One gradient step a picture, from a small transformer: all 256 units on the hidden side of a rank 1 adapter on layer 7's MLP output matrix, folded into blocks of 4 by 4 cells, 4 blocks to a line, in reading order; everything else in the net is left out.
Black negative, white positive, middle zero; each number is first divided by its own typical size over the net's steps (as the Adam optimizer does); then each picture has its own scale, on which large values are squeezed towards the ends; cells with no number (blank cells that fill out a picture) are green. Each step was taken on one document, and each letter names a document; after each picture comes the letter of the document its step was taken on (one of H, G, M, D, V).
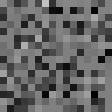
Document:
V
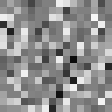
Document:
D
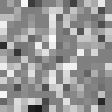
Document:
D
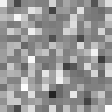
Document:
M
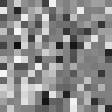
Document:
V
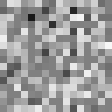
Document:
D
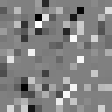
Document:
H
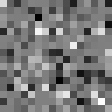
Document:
M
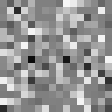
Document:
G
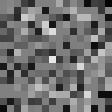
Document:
G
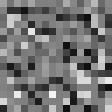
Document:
G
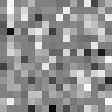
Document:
G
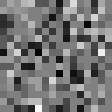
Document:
D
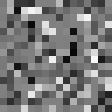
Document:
G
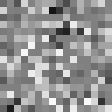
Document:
V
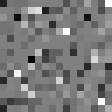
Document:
M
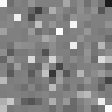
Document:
M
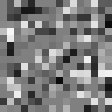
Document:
G
